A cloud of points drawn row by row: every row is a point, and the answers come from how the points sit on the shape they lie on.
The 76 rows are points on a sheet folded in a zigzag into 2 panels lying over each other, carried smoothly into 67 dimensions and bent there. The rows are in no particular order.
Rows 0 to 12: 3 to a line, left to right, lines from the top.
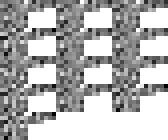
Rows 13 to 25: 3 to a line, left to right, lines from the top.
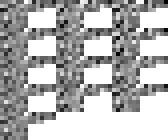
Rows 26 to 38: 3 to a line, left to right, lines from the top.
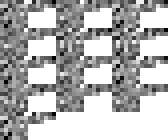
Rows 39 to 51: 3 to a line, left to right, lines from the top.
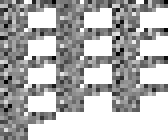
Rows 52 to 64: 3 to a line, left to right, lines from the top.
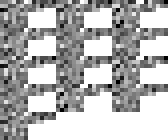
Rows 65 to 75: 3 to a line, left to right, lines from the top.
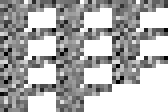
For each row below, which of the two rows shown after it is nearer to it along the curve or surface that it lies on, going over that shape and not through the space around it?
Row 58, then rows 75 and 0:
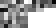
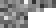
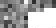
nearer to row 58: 75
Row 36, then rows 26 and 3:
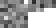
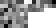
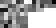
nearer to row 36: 3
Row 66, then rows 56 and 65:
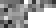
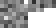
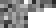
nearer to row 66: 56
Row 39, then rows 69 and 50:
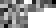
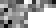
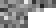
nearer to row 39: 69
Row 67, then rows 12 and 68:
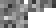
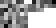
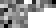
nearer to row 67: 12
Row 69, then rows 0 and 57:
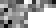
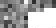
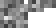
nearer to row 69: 57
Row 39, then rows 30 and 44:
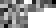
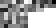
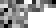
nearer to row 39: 30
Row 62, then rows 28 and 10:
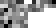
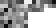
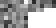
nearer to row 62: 28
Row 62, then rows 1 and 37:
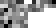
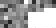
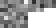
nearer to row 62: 1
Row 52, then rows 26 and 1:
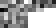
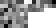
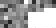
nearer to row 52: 1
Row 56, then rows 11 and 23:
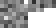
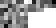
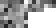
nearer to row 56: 11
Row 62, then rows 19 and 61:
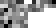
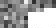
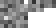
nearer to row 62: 61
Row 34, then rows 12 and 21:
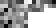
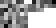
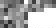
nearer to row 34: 12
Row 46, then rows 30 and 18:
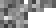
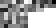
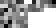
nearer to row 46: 18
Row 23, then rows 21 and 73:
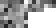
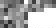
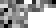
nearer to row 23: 73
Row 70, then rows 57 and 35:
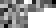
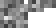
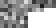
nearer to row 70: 35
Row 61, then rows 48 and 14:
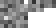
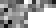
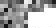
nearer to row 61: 48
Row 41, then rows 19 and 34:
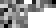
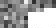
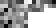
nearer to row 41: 34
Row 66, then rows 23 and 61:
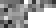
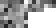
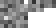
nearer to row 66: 61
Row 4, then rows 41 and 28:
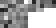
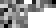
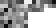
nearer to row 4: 41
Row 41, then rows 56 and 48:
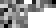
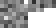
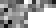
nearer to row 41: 48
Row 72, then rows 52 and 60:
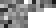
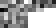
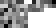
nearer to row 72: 52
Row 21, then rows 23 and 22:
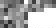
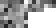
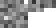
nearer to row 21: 22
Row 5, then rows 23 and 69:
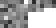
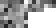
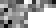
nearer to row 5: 69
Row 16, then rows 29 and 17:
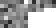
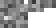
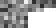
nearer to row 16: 29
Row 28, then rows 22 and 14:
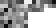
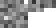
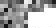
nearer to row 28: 14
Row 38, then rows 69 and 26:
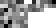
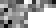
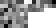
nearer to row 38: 69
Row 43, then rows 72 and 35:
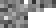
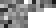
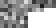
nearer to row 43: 72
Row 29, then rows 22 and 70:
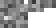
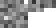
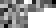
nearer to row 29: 22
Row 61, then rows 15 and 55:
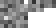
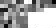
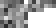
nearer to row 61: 55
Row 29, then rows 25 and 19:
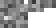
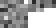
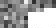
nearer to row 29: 25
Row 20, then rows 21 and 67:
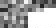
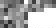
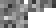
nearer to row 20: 67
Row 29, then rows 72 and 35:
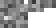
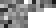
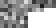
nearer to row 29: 72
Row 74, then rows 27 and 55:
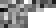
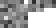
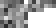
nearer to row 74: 27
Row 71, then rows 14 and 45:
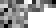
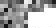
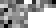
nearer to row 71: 14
